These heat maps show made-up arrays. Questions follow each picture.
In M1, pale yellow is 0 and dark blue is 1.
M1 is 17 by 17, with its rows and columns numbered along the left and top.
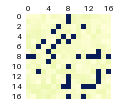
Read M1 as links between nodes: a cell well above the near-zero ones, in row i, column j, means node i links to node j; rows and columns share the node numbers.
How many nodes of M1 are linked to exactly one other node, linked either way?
5
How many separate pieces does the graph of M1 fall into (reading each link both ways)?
2
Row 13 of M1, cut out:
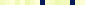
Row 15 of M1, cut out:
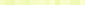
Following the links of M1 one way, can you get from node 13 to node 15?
no
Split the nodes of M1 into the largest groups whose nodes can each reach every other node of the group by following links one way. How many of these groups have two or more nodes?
1
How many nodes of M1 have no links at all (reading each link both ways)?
1
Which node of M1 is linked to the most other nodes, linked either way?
node 8
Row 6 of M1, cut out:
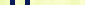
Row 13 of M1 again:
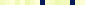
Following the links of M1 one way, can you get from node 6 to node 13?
yes
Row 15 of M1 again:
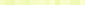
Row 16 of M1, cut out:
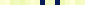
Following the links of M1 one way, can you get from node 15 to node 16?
no
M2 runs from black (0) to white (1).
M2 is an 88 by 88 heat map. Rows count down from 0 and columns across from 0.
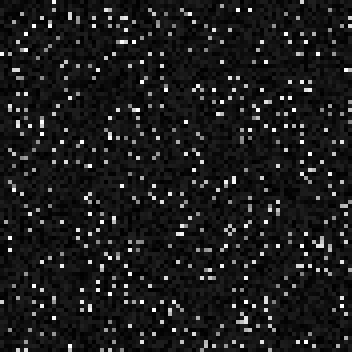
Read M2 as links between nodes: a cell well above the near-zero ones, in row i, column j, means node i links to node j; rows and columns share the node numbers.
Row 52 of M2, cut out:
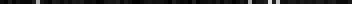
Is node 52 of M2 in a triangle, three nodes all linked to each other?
no
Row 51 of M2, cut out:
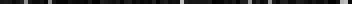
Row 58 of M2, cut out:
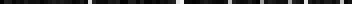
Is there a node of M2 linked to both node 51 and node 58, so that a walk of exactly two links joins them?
yes
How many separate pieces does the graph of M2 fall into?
2
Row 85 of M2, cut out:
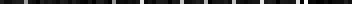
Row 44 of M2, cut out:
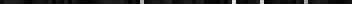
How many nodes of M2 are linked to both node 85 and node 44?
4
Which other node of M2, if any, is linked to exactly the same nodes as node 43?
node 68
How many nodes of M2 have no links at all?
1
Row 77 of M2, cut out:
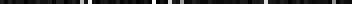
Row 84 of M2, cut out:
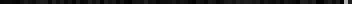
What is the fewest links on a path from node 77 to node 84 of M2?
4
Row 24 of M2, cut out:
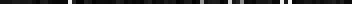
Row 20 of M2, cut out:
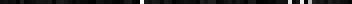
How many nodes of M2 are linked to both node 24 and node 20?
1
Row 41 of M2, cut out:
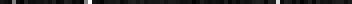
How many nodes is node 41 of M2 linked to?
4
